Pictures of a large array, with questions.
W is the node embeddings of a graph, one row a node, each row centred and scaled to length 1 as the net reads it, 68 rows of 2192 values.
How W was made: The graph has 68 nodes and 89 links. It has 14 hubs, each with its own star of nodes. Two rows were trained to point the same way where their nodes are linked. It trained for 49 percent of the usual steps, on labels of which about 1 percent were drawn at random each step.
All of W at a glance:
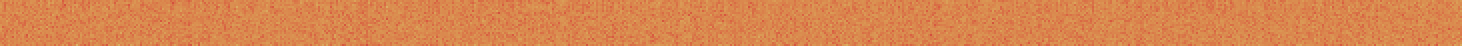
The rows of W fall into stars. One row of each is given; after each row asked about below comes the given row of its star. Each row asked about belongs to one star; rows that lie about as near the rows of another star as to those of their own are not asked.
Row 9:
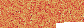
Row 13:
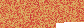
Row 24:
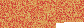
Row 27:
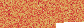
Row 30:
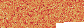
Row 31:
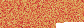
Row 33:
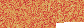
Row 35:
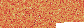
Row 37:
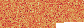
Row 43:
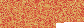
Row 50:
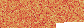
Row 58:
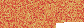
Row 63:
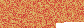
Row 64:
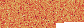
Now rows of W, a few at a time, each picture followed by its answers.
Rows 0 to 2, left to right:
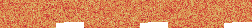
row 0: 37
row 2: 31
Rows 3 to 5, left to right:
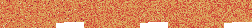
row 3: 24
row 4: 64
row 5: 37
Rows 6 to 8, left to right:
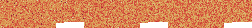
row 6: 27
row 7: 43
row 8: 30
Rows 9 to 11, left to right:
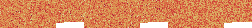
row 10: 30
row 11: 24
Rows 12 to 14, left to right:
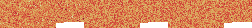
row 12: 63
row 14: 9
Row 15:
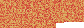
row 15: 63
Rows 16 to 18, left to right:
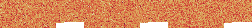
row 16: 30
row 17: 24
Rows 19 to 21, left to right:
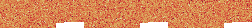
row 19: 13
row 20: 43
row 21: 9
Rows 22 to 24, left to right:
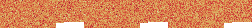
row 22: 50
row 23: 58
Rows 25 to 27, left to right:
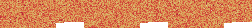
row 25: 64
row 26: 27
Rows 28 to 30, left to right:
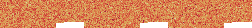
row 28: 50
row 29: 33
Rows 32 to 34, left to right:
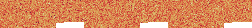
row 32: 24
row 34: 31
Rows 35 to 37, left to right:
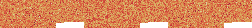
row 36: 43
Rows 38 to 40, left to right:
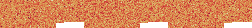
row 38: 13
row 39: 64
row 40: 50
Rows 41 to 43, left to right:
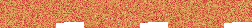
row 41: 27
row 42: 27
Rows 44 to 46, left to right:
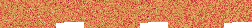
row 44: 35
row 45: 50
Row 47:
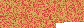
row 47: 63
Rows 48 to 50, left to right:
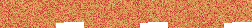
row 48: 37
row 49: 64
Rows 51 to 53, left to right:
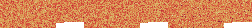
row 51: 9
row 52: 58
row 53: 35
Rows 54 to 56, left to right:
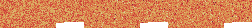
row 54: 35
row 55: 9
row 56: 43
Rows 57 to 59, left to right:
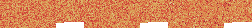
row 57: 64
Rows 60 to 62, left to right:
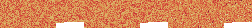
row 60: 50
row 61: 9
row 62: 13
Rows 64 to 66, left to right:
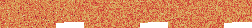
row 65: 30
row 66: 33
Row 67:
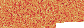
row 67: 30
